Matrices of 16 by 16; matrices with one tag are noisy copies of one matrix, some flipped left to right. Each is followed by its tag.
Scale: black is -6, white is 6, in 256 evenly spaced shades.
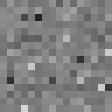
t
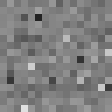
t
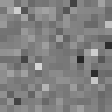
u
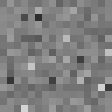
t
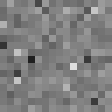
u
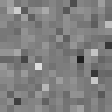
u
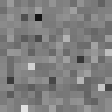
t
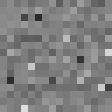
t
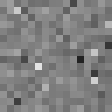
u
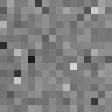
u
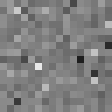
u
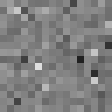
u
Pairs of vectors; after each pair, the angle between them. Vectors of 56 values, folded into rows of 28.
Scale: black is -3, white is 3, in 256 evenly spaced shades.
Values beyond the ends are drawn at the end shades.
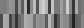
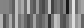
nearly opposite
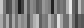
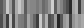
nearly opposite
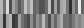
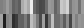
partly aligned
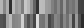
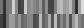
orthogonal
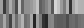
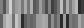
orthogonal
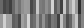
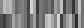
nearly opposite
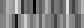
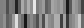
nearly opposite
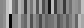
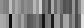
partly aligned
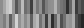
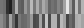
nearly opposite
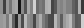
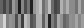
partly aligned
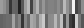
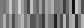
nearly opposite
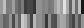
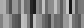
partly aligned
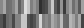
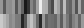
nearly opposite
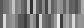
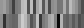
nearly opposite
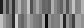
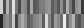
nearly opposite
